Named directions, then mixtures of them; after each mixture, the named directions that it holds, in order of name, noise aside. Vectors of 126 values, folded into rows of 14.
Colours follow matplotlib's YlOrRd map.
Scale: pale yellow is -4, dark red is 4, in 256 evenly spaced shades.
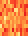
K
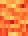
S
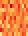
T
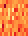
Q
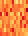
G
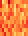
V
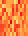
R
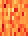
Q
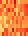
K, R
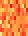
T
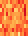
K, R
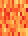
G, K, Q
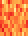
V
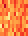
K, Q, V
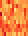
K, R, V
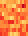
S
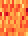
G, T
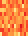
K, T, V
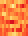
S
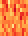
V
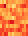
Q, S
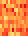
K, S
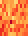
Q, R, S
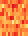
K, R, S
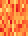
R, T, V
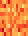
Q, T, V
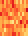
G, S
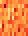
Q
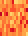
G
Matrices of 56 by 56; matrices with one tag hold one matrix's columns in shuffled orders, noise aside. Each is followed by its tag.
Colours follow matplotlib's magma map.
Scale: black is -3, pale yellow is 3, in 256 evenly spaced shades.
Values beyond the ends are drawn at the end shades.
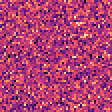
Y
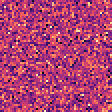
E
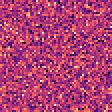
E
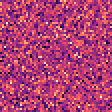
Y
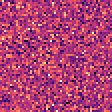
E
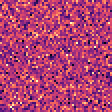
Y
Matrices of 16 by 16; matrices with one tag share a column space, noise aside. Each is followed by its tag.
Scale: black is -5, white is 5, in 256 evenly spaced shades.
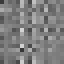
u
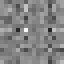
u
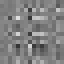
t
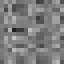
u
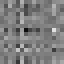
u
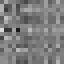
u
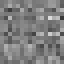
t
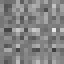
u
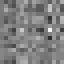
u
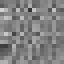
t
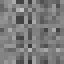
u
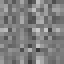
u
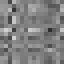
u
